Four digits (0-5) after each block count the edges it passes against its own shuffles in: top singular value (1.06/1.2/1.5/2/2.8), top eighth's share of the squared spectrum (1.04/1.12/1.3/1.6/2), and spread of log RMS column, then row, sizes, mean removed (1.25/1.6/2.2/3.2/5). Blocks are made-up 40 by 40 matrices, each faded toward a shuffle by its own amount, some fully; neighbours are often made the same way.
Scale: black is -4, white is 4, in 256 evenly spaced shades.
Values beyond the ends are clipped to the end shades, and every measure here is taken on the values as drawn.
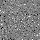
0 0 0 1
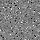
0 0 0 0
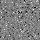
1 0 0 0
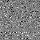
1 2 1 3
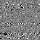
2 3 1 3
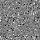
1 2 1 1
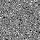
1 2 0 0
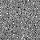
2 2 0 0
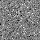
0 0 0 0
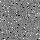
1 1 0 0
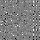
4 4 2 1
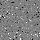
0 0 0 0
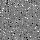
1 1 0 0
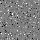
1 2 0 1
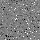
1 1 0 0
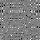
4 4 2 2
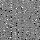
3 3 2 0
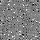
2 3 1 1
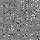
3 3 1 1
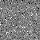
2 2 0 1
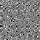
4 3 1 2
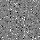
1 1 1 0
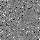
0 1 1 0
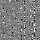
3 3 2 0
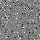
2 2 0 0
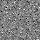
0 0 0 0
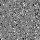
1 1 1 1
